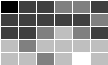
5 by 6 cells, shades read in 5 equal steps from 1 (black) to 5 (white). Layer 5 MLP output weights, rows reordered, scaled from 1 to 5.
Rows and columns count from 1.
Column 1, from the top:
1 2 2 4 4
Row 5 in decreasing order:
5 4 4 4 4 3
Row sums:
13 13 16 23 24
